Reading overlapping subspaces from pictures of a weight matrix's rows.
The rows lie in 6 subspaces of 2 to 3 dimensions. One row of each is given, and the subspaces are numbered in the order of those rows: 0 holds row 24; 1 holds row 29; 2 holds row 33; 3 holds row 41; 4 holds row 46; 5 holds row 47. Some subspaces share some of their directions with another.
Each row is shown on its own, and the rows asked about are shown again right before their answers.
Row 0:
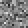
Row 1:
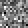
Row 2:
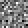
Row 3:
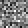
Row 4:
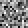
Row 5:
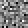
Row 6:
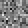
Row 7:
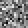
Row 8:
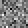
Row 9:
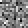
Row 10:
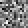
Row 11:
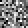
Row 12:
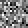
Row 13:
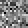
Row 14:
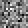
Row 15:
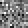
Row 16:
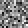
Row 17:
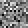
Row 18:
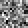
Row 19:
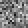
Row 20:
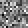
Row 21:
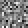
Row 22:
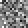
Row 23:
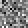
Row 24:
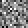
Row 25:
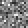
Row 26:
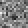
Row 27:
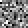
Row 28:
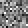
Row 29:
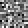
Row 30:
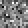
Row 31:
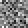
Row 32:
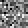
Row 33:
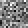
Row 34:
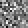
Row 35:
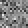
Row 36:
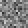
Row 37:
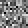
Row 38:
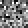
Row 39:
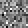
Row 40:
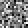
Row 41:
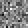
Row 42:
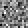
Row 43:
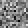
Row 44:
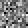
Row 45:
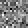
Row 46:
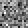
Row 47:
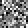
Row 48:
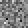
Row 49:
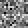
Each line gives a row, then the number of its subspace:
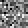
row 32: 1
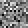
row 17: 2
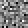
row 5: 1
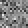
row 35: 3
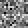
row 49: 1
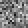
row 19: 0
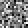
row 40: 1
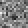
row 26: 3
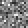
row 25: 5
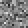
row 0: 5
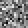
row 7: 0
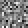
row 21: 1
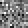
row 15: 1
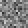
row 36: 0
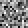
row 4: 4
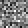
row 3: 2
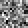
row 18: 2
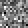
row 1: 4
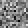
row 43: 2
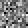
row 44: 3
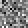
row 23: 0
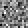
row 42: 4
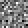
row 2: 1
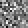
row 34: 0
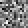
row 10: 0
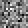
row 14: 3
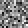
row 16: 1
